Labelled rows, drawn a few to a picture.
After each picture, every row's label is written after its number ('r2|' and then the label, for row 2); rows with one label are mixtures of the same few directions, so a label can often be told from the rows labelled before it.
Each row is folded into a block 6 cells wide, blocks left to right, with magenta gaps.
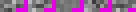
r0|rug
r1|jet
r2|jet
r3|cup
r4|jet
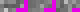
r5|jet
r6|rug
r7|cup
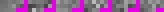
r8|rug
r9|jet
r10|jet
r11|cup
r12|rug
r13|cup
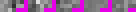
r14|rug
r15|cup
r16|jet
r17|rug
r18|rug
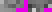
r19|jet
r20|jet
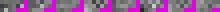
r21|jet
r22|rug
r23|jet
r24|cup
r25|jet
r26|cup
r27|cup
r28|rug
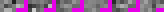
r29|rug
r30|jet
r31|jet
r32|rug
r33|jet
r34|rug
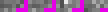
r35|jet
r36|jet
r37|cup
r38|cup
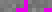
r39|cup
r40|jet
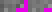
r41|jet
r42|jet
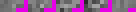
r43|rug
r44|cup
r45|jet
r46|jet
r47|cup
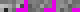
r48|jet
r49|cup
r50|rug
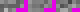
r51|jet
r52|jet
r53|rug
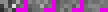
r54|cup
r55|cup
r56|jet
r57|jet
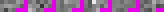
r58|jet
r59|cup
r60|cup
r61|cup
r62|rug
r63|rug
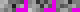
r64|rug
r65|cup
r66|rug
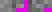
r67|rug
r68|jet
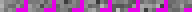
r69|jet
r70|cup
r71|cup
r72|rug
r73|jet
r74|jet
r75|rug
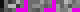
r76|jet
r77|rug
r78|cup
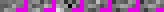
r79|rug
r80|rug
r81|cup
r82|rug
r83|jet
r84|jet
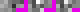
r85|rug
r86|cup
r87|cup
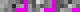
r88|rug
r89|cup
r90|rug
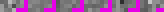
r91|cup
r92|rug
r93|jet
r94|jet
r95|cup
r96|cup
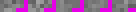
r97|rug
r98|cup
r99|cup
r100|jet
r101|rug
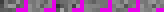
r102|jet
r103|cup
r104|jet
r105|cup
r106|rug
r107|cup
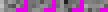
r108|jet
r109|rug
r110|cup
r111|jet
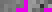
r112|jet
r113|rug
